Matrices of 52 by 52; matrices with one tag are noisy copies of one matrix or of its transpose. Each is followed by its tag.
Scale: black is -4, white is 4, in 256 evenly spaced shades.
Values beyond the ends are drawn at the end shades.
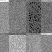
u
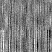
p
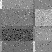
u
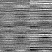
p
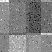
u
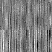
p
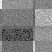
u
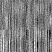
p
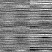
p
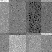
u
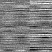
p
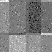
u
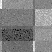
u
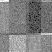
u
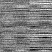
p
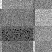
u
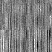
p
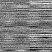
p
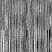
p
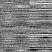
p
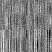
p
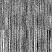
p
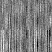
p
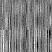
p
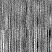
p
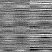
p
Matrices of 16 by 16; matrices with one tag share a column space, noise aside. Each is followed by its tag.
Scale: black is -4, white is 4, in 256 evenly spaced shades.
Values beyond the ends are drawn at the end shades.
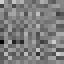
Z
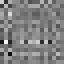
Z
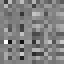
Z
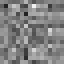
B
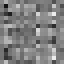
B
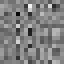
B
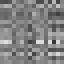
Z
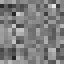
B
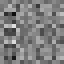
B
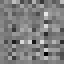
Z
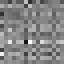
Z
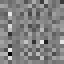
Z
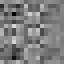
B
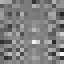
Z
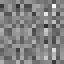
B
